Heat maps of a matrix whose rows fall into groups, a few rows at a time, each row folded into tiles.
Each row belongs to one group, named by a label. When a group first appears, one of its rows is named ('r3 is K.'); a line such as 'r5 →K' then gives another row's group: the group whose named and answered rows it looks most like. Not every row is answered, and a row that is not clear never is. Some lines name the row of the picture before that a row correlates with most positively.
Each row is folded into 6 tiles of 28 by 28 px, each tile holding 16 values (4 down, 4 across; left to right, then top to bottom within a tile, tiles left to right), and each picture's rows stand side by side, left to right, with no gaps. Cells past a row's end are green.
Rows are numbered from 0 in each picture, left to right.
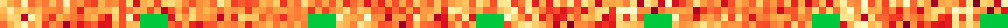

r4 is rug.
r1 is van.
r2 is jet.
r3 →jet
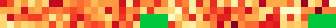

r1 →jet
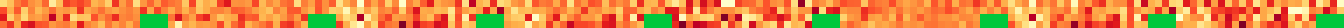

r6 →jet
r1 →rug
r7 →jet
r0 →van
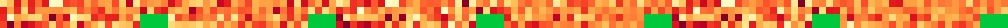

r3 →van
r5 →rug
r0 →van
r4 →van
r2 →van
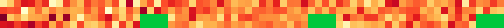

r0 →van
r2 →rug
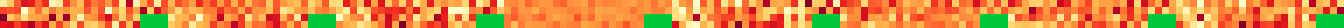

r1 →jet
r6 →rug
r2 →jet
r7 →jet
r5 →rug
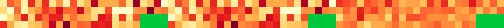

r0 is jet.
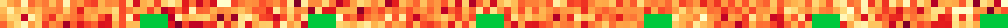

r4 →jet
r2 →rug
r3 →van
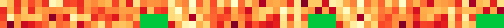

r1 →jet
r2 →jet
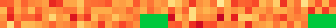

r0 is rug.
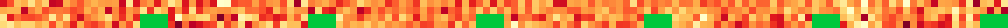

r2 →rug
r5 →jet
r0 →rug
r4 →jet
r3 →rug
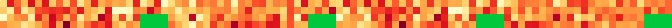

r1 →jet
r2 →jet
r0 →jet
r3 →van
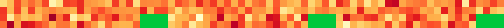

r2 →rug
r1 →jet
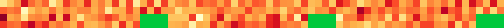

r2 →rug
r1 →jet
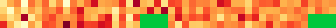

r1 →rug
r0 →jet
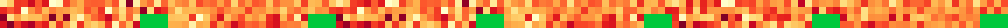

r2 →van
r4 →van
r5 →van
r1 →jet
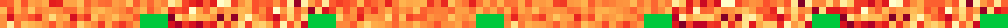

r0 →rug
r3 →rug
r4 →van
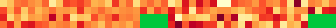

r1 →van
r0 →van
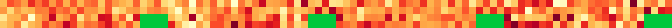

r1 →jet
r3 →van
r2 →van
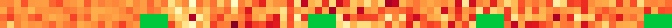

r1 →jet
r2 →rug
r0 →rug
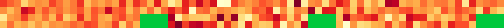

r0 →rug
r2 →rug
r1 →van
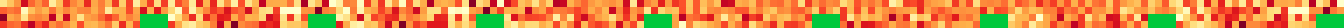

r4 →rug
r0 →van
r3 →rug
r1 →jet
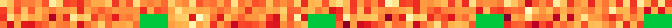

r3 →van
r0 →van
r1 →jet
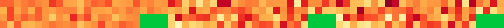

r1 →rug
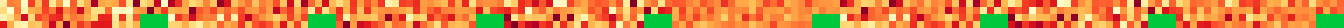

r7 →van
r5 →rug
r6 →van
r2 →van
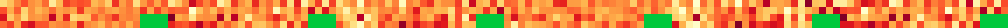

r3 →rug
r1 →van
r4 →jet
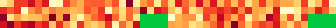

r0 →van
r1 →jet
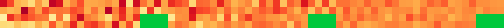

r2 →rug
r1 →rug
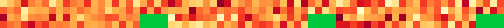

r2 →van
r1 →rug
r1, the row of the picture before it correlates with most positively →0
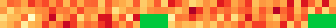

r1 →rug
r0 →jet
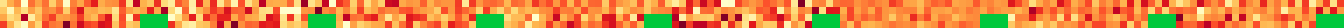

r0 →jet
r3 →jet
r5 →rug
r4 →van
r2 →rug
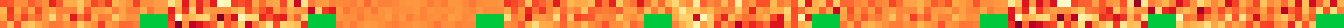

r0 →rug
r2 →rug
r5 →rug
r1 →van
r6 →van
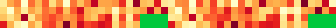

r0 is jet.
